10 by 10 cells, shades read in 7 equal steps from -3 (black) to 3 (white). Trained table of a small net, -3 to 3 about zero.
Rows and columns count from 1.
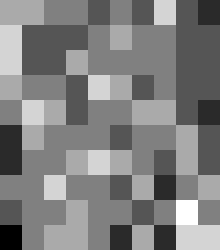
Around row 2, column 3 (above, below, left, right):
0 -1 -1 -1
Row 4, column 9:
-1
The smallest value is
-3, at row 10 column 1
